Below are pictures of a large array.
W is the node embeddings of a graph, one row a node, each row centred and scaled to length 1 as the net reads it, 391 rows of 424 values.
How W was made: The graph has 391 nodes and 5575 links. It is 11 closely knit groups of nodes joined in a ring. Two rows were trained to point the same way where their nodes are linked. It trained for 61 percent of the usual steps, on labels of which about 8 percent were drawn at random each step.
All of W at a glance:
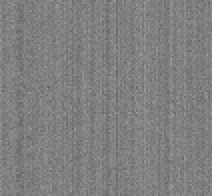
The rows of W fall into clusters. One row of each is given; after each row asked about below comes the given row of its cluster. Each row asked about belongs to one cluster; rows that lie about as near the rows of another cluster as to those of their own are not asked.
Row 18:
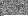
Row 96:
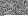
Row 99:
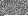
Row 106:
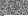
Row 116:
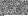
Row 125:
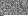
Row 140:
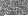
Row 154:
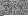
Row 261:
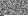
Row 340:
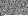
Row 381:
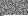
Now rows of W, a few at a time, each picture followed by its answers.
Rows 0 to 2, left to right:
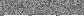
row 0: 125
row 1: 140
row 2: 18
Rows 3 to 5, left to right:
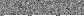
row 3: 140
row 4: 381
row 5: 116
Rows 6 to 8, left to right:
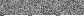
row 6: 154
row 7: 96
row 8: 125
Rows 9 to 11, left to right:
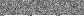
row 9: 340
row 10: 106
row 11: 96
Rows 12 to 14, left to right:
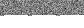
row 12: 96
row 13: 116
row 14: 340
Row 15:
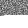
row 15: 381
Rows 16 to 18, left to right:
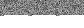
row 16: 99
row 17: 106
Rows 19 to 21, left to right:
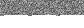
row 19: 340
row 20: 261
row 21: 106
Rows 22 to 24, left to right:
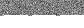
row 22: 140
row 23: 96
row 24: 340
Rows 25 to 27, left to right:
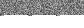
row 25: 381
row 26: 96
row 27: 125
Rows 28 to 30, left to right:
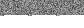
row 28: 96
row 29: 381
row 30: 18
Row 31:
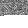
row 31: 116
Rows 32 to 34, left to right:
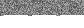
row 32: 18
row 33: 99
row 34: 96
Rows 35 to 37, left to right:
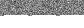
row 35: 106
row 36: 140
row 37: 340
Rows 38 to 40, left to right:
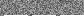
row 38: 381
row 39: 106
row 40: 99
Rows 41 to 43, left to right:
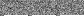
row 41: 99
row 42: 125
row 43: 381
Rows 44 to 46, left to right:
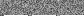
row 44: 261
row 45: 381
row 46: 18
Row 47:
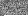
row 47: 99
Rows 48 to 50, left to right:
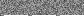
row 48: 381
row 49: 140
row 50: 18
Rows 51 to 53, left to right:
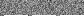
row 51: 340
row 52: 125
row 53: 381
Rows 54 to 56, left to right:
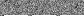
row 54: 106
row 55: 340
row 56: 96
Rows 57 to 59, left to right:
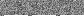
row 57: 140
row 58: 154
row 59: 99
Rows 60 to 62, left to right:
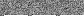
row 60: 261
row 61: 18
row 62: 99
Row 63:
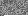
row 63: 99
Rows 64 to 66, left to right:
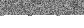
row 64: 125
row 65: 99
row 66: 140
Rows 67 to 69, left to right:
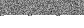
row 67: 18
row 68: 381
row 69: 96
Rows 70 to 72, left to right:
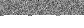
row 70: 154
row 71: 340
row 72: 125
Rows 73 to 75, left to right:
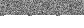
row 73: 96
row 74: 140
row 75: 96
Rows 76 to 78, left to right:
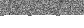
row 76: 106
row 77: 261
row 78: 99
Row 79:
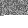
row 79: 18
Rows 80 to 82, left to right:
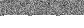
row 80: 116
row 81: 140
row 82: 154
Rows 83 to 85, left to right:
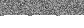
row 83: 116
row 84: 96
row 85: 125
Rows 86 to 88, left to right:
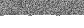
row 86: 140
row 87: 340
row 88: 340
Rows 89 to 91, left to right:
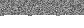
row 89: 116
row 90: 99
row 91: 18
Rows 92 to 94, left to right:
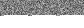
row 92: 154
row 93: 261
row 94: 18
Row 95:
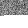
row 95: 18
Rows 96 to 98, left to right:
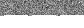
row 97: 18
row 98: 106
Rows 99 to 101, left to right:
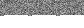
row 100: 116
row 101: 116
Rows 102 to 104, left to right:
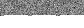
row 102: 18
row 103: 140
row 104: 99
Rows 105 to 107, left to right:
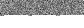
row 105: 140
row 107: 381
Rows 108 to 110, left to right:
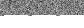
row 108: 106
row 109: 106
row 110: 125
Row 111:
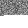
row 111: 381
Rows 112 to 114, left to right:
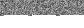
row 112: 154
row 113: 106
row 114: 261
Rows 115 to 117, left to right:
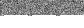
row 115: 18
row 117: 99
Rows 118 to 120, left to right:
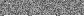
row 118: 106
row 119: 18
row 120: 116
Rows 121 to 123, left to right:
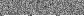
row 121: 140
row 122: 106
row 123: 381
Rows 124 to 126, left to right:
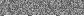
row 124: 106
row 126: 125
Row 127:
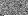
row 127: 140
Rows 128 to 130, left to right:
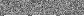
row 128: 96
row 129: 99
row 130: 140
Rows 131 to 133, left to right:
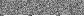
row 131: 340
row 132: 340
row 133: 96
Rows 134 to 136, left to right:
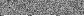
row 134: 18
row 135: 340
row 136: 140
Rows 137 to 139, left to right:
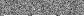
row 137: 18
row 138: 96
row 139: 140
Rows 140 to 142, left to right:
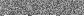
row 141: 154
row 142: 340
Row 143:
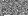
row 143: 116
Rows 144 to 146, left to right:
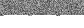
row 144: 154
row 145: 140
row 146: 96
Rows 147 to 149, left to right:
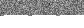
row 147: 381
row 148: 96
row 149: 140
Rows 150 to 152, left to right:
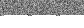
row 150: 125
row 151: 340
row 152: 116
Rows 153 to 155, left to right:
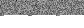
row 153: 381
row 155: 381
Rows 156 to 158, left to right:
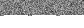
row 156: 154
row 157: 116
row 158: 140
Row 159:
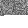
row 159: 96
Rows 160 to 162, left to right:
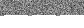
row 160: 96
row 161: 18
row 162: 381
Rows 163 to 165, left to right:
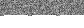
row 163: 261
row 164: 116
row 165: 125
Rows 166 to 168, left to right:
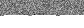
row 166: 381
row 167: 140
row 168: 154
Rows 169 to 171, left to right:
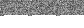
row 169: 99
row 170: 116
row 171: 18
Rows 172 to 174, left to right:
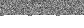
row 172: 381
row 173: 99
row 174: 381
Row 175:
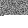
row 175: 381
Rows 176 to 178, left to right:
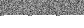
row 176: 381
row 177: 140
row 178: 154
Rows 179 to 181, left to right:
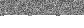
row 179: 116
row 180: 18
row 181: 99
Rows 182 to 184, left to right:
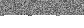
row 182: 96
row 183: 99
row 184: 18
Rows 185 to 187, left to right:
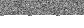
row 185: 140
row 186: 261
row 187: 261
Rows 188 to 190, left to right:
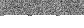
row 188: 125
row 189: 99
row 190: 125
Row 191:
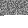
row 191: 340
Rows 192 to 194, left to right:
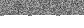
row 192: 140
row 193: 261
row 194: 340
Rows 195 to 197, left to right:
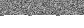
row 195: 261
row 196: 140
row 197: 261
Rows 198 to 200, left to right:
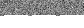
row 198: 99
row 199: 106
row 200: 154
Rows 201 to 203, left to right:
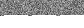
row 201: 154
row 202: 154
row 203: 140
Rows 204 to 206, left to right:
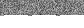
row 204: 18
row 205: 340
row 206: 340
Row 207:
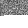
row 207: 18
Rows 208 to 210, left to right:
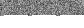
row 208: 18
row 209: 381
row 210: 96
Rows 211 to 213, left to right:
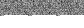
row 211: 125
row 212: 125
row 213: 125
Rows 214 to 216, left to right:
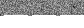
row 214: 381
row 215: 96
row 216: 96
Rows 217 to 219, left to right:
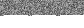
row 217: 154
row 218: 96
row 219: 261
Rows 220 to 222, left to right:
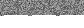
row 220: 140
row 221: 261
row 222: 154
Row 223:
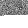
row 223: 140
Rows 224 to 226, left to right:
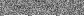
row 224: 18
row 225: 18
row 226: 18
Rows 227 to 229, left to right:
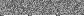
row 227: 125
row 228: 381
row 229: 116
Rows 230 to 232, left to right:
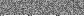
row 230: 381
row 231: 116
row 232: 125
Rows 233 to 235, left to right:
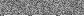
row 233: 116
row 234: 96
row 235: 140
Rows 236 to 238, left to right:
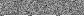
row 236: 140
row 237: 106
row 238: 96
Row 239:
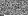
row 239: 261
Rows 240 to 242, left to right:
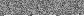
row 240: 96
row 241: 106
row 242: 140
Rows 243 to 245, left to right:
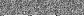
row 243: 340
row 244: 106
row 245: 18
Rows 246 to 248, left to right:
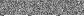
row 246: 340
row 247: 154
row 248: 106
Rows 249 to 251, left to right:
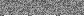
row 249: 99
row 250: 18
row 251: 116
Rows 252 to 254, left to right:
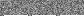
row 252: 261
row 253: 116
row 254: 381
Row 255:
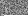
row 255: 18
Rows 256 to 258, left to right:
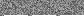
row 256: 261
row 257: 140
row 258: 140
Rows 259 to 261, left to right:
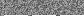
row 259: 18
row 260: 106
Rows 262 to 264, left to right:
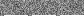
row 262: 96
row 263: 381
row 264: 18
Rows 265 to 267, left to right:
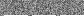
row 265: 125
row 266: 106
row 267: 116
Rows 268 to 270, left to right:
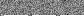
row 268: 381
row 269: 96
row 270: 99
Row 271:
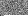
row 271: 125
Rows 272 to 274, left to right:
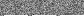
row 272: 96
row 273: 116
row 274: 140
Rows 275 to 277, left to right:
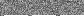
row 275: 18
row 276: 125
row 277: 99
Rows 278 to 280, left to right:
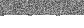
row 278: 96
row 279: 340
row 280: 116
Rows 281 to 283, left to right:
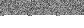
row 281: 106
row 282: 261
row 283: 18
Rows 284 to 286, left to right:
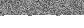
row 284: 106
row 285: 261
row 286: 140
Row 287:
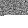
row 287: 96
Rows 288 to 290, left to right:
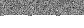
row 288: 18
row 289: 106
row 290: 99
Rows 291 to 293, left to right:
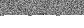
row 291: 116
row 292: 140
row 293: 340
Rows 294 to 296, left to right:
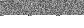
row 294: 154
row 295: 125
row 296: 340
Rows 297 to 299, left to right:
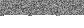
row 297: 261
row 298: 261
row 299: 18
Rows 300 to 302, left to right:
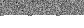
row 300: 18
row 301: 99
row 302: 154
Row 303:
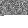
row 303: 106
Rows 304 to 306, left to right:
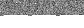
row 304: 154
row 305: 340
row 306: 261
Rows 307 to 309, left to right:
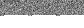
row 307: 99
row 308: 96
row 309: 340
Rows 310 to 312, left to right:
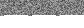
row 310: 116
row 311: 96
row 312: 154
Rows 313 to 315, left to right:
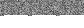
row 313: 116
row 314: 116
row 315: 154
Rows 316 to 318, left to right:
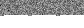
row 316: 106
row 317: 381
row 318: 116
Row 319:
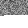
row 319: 106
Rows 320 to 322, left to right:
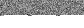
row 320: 381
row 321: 154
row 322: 99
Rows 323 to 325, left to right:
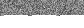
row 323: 18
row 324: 154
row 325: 340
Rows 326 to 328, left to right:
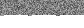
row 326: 18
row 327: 381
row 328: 154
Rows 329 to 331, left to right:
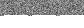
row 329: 116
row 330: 96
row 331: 18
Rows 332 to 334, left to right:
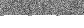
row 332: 125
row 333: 381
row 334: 140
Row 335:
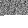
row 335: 340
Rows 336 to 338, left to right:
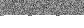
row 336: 125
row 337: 261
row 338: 154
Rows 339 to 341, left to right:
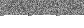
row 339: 125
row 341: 18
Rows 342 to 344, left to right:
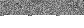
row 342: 154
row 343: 99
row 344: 125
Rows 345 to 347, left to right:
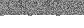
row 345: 140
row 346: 140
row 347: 340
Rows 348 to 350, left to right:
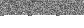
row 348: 106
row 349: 99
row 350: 154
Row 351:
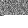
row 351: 125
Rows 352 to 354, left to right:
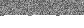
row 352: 99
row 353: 125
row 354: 154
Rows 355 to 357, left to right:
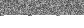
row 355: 18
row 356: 261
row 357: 125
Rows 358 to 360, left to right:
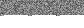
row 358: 381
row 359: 116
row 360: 18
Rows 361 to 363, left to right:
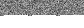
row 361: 125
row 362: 99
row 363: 261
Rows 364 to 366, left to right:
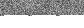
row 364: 116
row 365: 140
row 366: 154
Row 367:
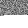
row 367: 381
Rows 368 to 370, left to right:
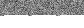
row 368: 99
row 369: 140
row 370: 125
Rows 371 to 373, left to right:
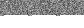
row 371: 106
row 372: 125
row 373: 116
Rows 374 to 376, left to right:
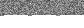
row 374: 116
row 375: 340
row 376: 140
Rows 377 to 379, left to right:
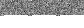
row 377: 125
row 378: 116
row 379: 261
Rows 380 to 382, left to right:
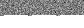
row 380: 116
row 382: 140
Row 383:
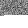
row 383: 125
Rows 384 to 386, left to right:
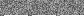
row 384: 99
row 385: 154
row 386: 18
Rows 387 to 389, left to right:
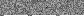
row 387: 381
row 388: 99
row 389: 125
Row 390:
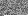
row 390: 261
